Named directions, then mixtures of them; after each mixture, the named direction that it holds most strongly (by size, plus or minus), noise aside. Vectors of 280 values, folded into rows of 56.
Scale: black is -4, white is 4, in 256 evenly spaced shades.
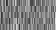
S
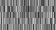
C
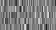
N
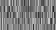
C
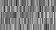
N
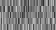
C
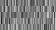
S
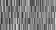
S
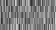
S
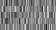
N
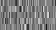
N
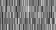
C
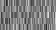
S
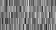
N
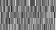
S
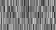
C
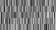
S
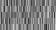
S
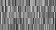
S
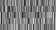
C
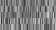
C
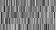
S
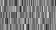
N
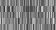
C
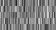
N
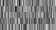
N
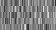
N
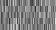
S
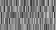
C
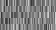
S
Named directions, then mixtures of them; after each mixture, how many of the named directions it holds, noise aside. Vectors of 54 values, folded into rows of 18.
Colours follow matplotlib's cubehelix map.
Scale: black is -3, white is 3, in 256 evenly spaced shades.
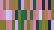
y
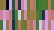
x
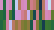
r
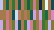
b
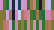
three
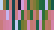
three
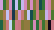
three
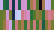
three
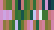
three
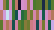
two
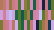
one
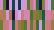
three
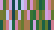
three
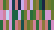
three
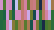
one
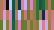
one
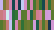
three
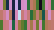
three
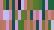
three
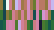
three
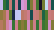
three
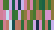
three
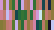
one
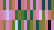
one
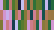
three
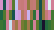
one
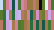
three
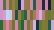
one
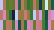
one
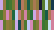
one
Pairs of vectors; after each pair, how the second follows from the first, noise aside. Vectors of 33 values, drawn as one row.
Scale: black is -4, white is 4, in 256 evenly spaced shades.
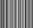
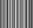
reversed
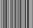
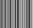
wrapped around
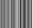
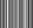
wrapped around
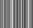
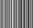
sign-scrambled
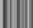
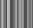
wrapped around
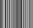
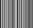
wrapped around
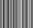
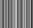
wrapped around
